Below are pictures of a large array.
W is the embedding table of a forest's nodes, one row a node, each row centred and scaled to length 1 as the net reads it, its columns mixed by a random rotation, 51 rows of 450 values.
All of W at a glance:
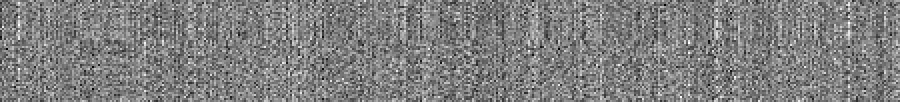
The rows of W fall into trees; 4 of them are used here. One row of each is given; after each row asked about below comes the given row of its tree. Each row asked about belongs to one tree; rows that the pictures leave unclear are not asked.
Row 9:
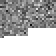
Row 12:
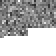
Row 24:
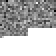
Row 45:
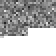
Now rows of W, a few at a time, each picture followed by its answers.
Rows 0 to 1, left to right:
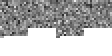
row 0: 24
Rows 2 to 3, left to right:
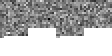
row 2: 12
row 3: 45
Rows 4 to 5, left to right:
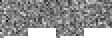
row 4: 12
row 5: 12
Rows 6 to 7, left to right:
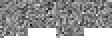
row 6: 9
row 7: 45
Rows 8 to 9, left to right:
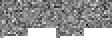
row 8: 12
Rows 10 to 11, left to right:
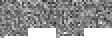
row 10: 12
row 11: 12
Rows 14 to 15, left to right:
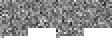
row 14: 45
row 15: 12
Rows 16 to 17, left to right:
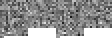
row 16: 12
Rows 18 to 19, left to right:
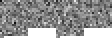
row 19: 12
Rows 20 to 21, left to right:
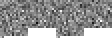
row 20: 45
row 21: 45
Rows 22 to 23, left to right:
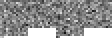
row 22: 45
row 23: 9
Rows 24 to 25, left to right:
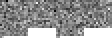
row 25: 45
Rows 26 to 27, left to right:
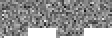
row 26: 45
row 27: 24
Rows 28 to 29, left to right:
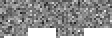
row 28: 9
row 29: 12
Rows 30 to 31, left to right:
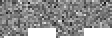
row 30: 12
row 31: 12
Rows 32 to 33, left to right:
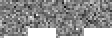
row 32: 45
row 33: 24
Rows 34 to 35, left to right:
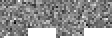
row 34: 12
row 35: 9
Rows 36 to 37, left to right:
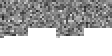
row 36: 9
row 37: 45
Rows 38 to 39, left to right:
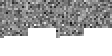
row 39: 12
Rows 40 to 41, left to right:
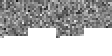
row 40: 45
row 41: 9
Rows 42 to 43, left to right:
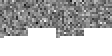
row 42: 45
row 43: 12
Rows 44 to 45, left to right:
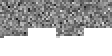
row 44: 24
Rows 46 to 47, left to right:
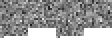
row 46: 9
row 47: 45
